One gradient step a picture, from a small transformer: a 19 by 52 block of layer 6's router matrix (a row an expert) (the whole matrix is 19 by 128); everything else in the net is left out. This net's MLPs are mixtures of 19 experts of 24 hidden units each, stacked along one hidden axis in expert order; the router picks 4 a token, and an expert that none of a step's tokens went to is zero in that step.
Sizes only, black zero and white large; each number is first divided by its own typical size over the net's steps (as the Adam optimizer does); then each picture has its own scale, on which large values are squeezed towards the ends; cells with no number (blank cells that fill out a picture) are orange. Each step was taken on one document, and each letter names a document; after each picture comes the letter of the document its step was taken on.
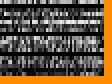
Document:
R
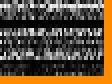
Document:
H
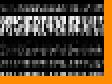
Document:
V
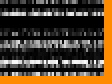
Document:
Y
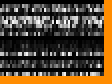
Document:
V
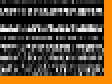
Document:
R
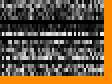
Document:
H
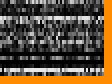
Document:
H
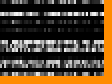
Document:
Y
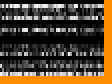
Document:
V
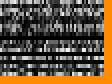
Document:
H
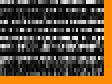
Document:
R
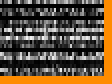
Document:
R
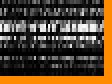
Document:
R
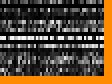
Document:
R
